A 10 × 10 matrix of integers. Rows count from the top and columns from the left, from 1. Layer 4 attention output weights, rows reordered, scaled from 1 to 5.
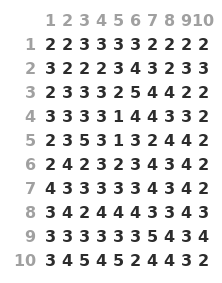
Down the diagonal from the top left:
2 2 3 3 1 3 4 3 3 2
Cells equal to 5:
5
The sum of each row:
24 27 30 29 29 29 32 34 34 36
